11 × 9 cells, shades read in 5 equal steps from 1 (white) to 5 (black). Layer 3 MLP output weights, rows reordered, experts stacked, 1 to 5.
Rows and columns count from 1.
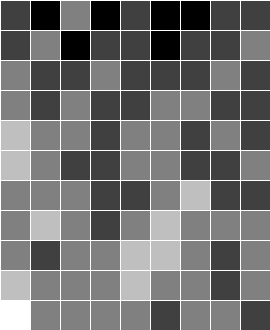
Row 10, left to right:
2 3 3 3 2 3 3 4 3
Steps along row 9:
up down same down same up up down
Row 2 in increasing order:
3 3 4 4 4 4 4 5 5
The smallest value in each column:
1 2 3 3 2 2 2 3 3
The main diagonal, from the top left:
4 3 4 4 3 3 2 3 3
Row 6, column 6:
3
